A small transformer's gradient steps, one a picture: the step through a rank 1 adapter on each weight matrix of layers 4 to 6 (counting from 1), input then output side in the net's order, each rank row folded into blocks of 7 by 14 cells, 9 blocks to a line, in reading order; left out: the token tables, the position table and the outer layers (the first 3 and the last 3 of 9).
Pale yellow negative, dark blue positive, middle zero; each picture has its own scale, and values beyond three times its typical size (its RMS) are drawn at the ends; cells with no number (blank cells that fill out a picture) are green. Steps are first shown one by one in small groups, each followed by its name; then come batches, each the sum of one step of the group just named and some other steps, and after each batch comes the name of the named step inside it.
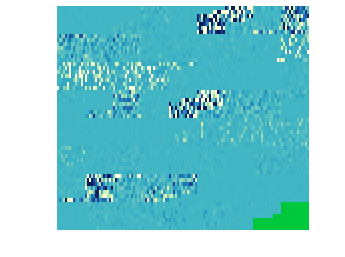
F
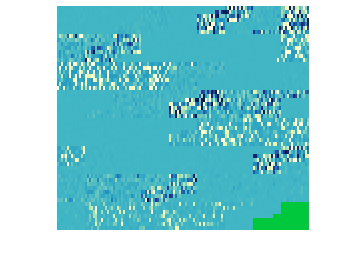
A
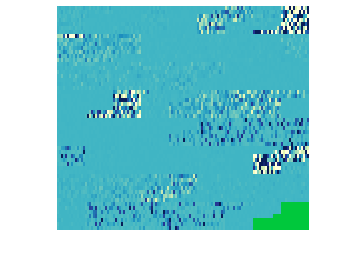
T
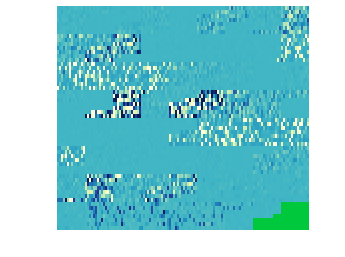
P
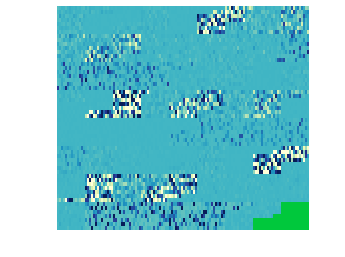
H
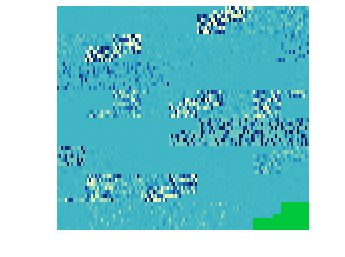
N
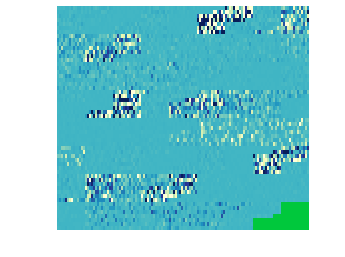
T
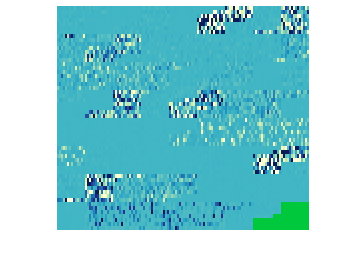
P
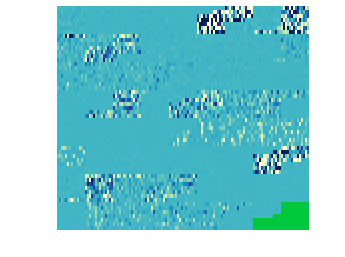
F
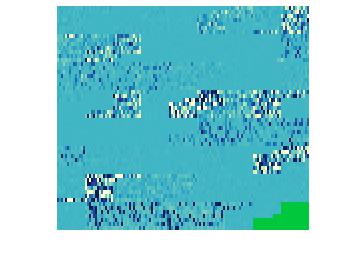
T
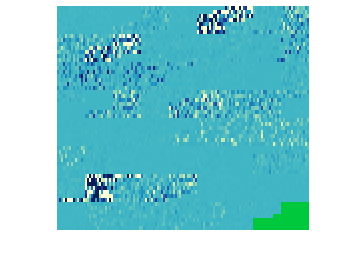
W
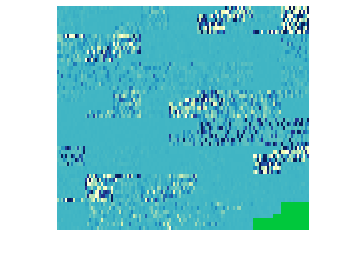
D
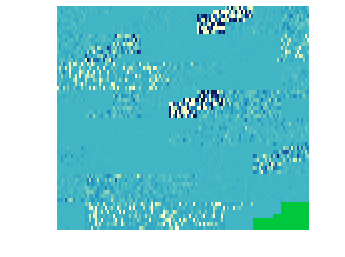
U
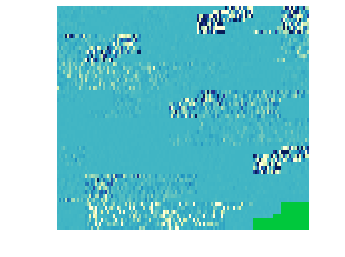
U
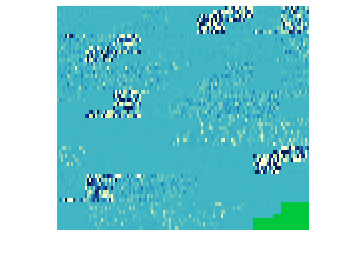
W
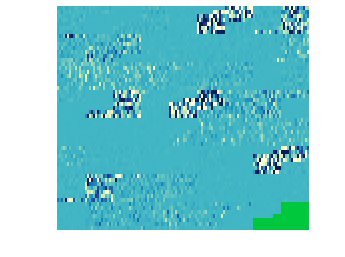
U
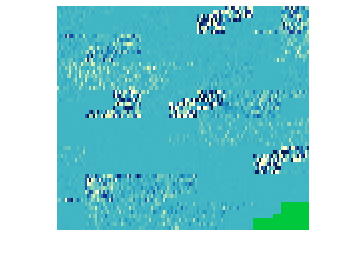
U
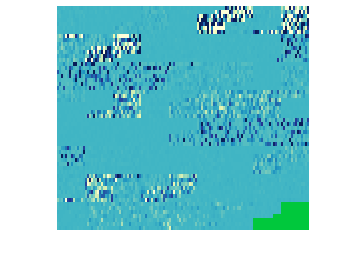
D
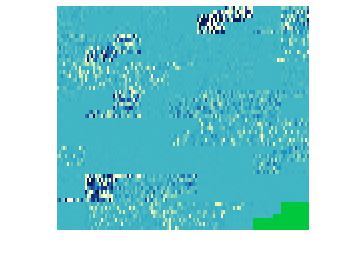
D
